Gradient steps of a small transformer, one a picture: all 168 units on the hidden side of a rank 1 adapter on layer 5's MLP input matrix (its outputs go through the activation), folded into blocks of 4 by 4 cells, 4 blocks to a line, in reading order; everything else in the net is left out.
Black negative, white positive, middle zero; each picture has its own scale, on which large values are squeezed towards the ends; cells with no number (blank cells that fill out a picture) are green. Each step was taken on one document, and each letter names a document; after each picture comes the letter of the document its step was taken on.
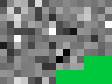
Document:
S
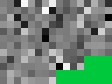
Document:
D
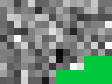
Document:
S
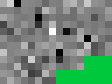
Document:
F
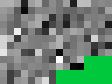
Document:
S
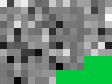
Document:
D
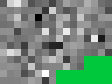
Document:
F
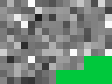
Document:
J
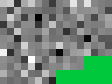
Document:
F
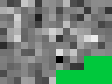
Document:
S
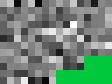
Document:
S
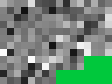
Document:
J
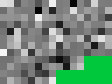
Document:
F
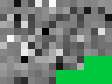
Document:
D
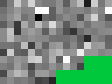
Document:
F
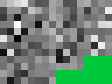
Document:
S
